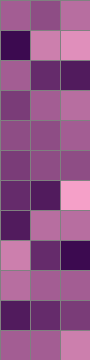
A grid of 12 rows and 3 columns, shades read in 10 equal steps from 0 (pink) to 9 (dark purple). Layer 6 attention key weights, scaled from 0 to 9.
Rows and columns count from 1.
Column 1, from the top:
4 9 4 6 5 6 7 8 2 3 8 4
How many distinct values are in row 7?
3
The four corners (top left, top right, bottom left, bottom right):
4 3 4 2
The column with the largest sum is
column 1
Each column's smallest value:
2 2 0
